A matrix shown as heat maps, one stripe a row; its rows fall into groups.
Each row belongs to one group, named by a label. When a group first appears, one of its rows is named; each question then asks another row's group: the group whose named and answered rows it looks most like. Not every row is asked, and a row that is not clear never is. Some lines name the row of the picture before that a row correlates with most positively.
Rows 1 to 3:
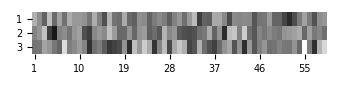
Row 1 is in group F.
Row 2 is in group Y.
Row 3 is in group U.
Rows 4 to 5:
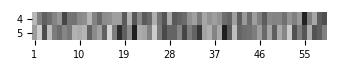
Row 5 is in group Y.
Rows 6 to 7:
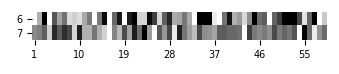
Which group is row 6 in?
F
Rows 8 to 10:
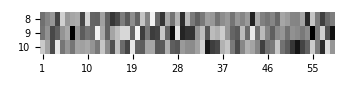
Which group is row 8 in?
U
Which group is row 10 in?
F
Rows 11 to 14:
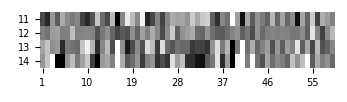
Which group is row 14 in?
Y
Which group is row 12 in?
U
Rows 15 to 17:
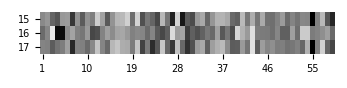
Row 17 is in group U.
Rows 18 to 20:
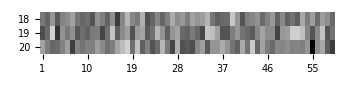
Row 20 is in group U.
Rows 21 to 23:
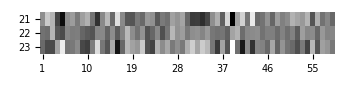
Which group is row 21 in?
Y
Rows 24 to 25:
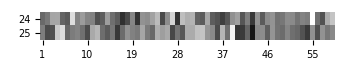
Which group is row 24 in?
U
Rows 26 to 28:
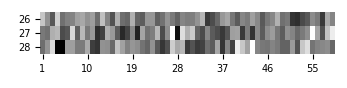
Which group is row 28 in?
Y
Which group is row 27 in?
U
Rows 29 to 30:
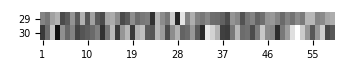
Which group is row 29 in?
U
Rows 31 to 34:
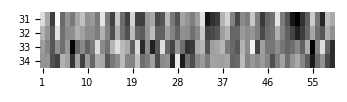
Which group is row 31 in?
F
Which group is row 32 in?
F
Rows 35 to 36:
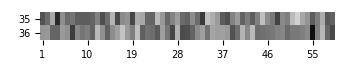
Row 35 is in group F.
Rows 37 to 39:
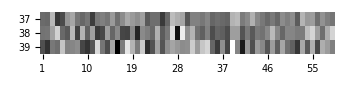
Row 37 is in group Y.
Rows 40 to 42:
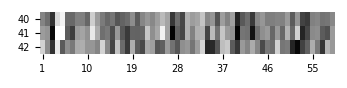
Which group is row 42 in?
F
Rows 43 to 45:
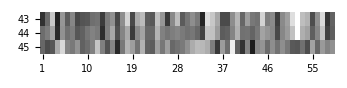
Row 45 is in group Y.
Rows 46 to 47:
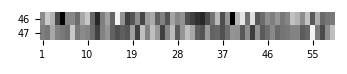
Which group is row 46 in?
Y
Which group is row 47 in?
U
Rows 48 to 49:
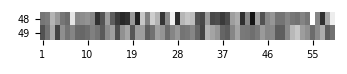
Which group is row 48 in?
U
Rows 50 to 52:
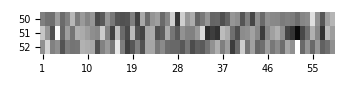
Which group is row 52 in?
Y
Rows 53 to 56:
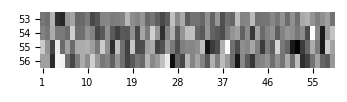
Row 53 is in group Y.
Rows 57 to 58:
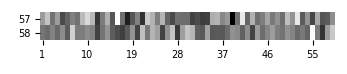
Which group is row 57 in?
Y
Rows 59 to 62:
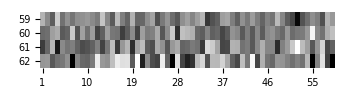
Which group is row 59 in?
F
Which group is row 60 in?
U
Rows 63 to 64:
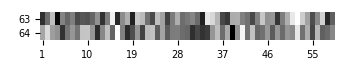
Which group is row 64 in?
Y
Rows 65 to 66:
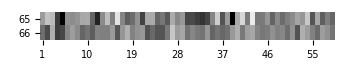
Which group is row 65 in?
Y
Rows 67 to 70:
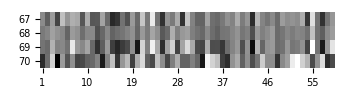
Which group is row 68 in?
U
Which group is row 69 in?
U
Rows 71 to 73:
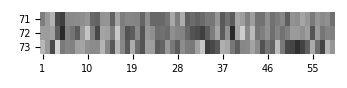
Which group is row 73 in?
F
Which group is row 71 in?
Y
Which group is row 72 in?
Y
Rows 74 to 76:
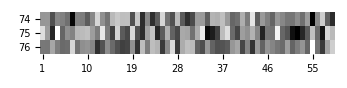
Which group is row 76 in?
U
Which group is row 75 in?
F
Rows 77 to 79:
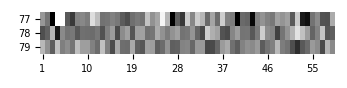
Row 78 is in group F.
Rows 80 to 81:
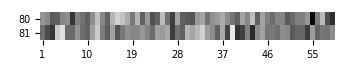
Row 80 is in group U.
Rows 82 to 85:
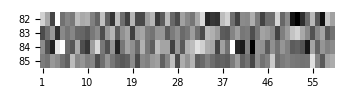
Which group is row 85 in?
U
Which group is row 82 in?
F
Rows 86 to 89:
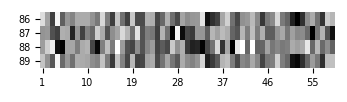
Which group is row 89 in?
F
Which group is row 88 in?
Y
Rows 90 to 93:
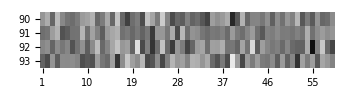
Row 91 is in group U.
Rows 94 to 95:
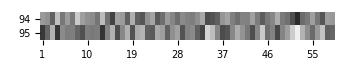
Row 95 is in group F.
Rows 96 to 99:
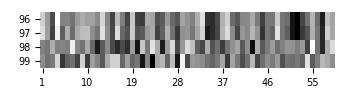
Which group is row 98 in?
U
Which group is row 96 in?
F
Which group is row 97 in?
F
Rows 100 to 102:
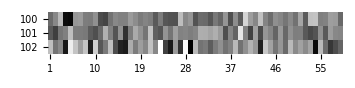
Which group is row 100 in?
Y
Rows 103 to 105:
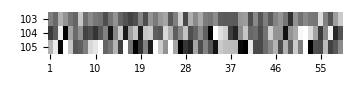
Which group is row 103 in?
U
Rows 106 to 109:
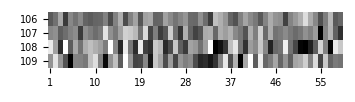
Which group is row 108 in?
F
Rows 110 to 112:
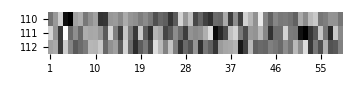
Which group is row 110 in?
Y
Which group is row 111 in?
F
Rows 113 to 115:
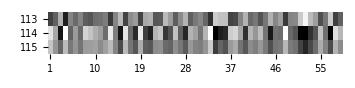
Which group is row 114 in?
F
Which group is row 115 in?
F
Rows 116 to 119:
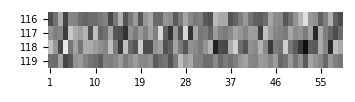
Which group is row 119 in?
Y
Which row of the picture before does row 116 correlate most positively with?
113
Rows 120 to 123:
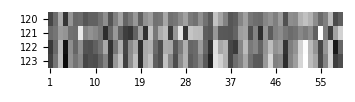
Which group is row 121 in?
U
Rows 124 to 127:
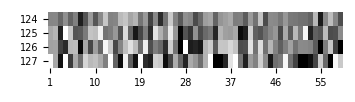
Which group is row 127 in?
F
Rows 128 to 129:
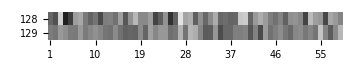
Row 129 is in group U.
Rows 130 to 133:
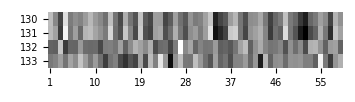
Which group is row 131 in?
F
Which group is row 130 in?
F
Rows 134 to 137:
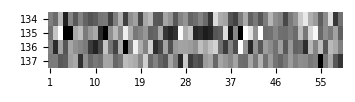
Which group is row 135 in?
Y
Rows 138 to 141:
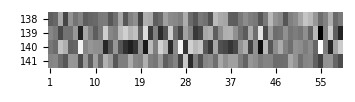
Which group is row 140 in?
U
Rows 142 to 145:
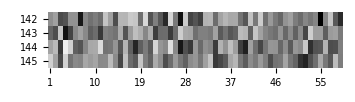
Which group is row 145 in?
F
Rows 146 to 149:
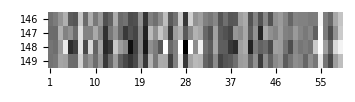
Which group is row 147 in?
U
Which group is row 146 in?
U
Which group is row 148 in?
U
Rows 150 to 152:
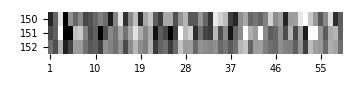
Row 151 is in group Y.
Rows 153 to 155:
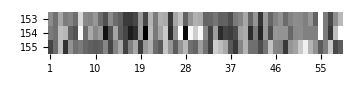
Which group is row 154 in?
U
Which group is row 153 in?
U
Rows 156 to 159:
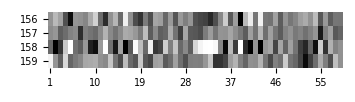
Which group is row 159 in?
F
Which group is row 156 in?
Y
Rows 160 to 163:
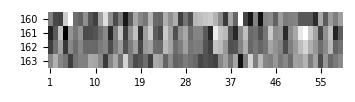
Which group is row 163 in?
Y
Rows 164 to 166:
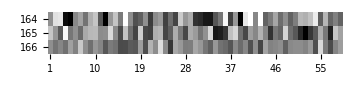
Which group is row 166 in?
U
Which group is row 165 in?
F
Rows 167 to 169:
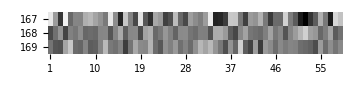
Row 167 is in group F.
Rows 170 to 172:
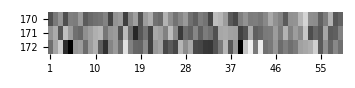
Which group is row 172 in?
Y
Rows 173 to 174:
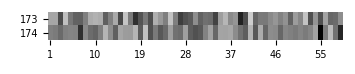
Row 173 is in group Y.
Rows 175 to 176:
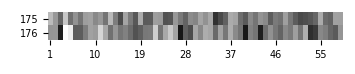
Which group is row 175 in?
F
